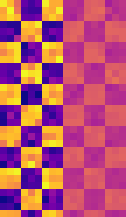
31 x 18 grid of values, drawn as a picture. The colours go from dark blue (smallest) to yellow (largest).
Seam: vertical, 50% of the way across, the right part calmer. Mirror symmetry: none. Slope: none. Grain: checkered.
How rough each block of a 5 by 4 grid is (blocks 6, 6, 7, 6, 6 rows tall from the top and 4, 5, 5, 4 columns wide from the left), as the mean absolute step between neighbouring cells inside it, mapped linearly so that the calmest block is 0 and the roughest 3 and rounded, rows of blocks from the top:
2200 / 2200 / 3200 / 3300 / 3300
